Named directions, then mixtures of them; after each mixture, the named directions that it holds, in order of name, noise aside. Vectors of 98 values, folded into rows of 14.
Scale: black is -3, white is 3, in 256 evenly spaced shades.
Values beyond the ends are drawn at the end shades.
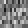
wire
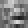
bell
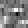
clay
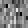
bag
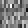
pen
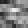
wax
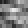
wax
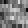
pen, wax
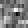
clay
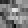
wax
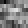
wax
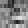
bell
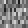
wire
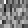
wire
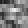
wax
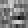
bell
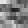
wax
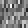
pen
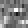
clay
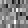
bag, wire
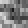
clay, wax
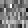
bag, pen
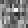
clay, pen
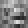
bell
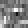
clay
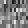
bag, wire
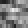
wax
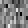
bag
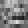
bell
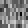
bag, pen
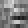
bell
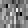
bag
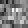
wax, wire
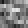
bell, wax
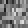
wax, wire
